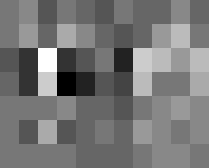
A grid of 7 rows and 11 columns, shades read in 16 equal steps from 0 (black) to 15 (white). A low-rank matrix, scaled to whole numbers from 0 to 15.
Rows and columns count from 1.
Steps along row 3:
down up down up up down up down down up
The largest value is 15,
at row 3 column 3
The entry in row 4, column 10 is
7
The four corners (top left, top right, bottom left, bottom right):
7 6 7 7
